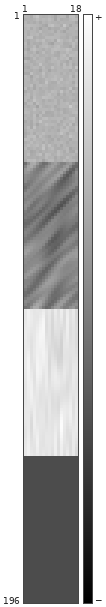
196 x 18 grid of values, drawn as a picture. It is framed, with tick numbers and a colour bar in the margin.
The table splits into 4 rows of 1 panel. Panel 1,1: high, fine-grained, faint in contrast. Panel 2,1: middling, slanting up to the right. Panel 3,1: very high, streaked downward, faint in contrast. Panel 4,1: low, flat.
